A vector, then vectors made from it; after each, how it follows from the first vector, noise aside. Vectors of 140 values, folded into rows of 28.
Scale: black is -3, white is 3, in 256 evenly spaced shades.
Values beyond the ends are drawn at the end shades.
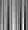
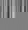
partly zeroed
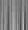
shrunk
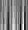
copied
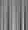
shrunk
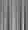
shrunk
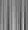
shrunk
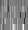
partly zeroed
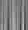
shrunk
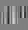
partly zeroed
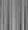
shrunk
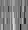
partly zeroed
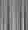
shrunk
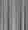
shrunk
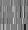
partly zeroed
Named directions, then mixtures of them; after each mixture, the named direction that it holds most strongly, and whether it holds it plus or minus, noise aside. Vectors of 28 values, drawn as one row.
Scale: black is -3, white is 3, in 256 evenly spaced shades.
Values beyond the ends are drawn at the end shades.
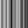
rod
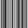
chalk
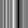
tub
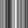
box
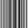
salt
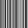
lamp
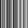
chalk, minus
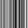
salt, plus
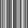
chalk, minus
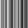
rod, plus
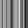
rod, plus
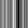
tub, plus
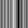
tub, plus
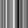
tub, plus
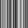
chalk, minus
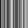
rod, minus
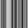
box, minus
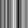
tub, plus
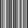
chalk, minus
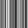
lamp, plus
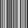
chalk, minus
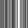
tub, minus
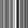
salt, minus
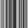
salt, plus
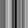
box, minus
